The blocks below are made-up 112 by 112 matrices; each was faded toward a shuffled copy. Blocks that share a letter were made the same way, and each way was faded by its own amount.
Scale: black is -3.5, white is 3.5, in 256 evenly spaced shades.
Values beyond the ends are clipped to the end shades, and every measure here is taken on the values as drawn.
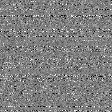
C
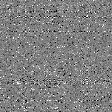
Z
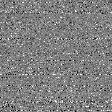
C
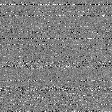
C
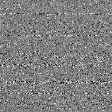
C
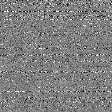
C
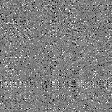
Z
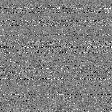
C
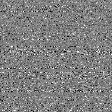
C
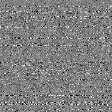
C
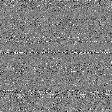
C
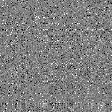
Z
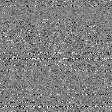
C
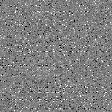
Z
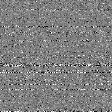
C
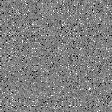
Z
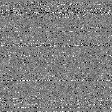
C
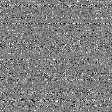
C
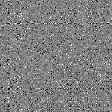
Z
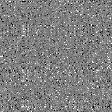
Z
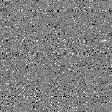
Z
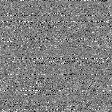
C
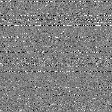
C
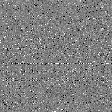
Z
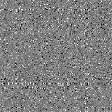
Z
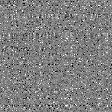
Z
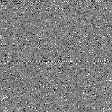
Z
